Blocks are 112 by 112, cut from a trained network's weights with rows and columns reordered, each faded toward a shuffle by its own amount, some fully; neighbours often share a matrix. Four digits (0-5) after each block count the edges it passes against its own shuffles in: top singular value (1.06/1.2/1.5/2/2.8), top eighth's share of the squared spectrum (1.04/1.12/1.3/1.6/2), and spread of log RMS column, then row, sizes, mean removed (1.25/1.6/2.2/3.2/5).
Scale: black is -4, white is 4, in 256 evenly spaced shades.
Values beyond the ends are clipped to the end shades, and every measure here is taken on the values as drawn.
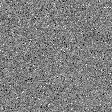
1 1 0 0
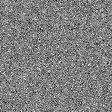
1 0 0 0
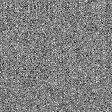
3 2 0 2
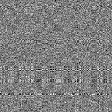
5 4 2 3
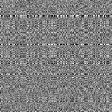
5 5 2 4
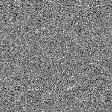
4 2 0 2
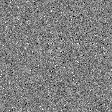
2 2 1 0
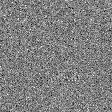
2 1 0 0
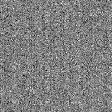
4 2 0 2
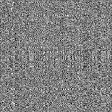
4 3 1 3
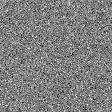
2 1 0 0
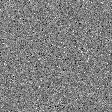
0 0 0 0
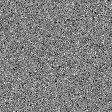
1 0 0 0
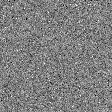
2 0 0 0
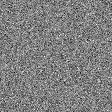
0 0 0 0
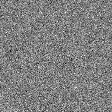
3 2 0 1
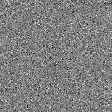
3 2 0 1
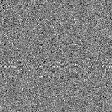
4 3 0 2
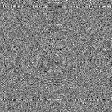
4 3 1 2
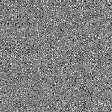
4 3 1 2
